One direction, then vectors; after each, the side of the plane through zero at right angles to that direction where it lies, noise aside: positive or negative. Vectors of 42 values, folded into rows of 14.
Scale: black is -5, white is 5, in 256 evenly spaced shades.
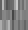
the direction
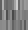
positive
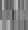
positive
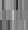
negative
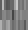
positive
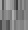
negative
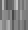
positive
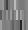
positive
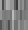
negative
